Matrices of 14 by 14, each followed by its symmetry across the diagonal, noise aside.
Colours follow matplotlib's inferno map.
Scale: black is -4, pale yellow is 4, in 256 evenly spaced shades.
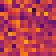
antisymmetric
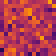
neither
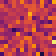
antisymmetric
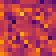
antisymmetric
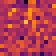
neither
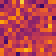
symmetric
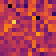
neither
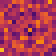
symmetric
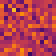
neither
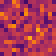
symmetric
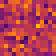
antisymmetric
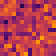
symmetric
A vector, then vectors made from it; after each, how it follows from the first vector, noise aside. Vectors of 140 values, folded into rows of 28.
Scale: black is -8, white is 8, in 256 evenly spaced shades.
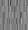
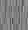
wrapped around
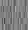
wrapped around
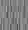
reversed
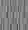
reversed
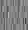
wrapped around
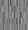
copied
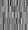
scaled up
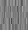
wrapped around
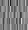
scaled up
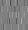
partly zeroed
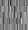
scaled up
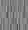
reversed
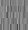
reversed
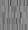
copied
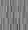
reversed
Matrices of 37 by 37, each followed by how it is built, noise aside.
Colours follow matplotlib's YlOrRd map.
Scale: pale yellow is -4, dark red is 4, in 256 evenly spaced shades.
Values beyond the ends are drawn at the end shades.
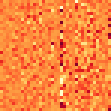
uneven columns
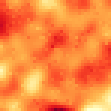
smooth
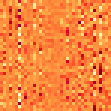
uneven columns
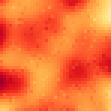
smooth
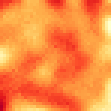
smooth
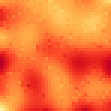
smooth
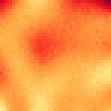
smooth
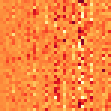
uneven columns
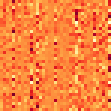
uneven columns
